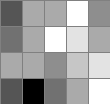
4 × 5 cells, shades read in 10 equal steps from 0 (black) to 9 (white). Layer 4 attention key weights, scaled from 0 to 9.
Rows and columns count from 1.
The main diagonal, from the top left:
3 6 5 6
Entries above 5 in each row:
3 4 4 2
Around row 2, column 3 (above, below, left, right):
6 5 6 8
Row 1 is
3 6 6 9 5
